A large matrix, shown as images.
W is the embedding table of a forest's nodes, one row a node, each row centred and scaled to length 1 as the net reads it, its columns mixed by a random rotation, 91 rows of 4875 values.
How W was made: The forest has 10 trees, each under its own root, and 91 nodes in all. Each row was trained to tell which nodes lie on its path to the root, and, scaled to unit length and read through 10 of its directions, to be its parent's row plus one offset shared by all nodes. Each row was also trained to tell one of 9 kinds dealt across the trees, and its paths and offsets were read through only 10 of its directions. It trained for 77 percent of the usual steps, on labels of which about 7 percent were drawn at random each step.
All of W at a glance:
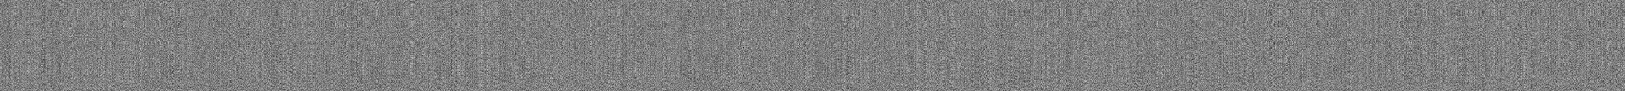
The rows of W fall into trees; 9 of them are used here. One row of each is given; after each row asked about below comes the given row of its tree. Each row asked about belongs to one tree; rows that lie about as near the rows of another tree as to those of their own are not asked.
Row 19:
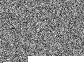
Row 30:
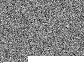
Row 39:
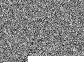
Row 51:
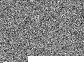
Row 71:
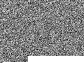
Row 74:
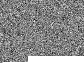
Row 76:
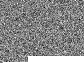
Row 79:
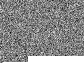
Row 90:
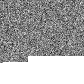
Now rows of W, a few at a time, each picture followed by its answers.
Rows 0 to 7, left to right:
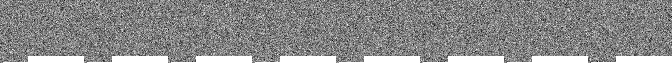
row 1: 19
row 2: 39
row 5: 74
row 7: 19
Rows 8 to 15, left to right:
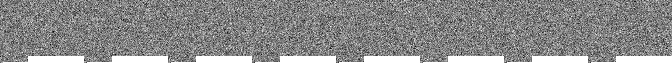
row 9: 39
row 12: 39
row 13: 39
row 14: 39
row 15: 39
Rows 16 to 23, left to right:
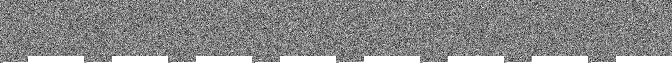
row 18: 30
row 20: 30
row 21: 74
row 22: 76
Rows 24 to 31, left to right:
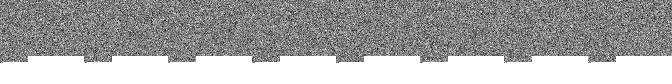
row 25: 74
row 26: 74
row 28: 19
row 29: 74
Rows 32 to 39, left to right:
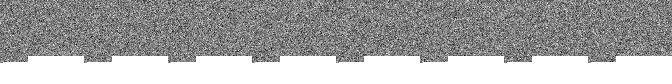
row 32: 39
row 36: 19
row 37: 74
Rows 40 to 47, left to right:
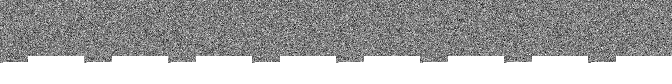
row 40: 30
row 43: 74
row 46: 74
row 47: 39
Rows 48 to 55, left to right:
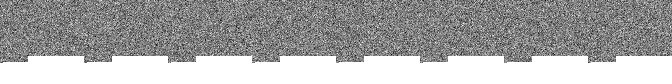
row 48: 39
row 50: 30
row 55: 74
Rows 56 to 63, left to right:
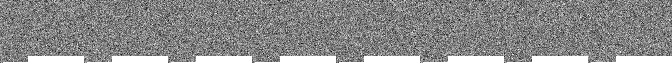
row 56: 30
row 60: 39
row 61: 30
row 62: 30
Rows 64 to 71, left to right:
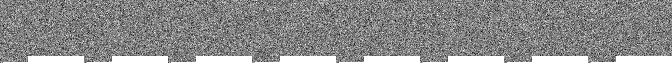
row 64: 30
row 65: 74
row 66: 30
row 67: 30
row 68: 71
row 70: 79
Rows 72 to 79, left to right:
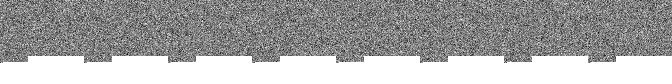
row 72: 30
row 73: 76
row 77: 74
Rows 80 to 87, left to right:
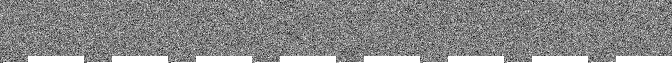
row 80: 39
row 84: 30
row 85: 39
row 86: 74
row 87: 76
